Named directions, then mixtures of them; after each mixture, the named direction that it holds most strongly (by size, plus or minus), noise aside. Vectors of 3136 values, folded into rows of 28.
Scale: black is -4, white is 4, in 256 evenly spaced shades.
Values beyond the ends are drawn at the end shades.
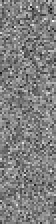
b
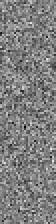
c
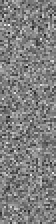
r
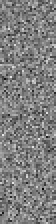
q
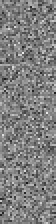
q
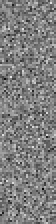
q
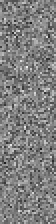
c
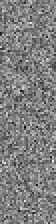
c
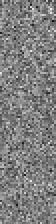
b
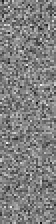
r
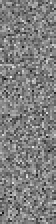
q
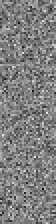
q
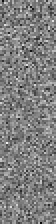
b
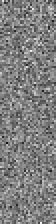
b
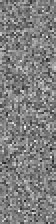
c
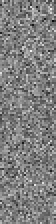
b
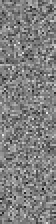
q
